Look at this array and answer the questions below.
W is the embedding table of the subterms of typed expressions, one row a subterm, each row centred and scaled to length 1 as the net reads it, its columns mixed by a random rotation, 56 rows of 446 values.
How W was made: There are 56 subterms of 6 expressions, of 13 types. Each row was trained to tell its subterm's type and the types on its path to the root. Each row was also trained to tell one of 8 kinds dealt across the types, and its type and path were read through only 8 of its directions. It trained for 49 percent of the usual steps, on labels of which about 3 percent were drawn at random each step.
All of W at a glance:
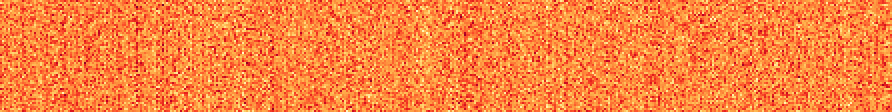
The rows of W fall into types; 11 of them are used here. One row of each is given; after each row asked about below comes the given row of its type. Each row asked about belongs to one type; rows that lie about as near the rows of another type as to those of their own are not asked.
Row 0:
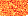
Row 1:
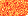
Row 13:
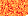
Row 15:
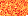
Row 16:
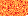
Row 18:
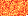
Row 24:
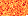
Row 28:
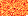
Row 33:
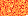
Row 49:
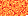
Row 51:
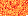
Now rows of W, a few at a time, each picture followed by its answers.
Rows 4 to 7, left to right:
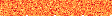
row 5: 16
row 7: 51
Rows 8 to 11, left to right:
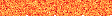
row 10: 33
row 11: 0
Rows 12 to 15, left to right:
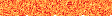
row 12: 1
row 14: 1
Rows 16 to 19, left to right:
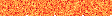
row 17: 24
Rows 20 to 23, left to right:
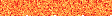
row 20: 51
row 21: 0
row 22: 15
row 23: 28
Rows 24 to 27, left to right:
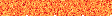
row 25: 24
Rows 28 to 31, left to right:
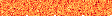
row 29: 33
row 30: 28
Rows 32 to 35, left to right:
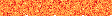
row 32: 1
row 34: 18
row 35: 28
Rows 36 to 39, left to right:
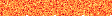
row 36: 24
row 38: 33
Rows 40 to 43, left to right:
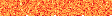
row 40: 51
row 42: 28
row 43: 16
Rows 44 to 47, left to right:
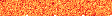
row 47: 0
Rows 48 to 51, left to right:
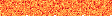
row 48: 0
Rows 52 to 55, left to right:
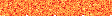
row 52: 15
